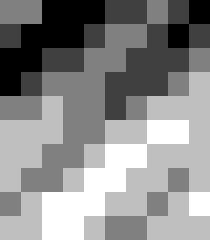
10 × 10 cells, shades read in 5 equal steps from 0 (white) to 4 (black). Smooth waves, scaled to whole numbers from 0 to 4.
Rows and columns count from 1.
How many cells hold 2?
28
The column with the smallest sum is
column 10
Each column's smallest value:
1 1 0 0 0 0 0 0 0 0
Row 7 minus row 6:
0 0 1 0 -1 -1 -1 1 1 0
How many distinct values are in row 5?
3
